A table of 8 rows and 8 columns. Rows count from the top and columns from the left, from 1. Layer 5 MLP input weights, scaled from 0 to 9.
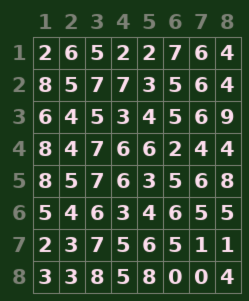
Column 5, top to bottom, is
2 3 4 6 3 4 6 8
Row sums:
34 45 42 41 48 38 30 31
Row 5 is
8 5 7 6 3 5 6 8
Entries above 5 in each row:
3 4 3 4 5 2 2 2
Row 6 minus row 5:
-3 -1 -1 -3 1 1 -1 -3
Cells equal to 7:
6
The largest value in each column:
8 6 8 7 8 7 6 9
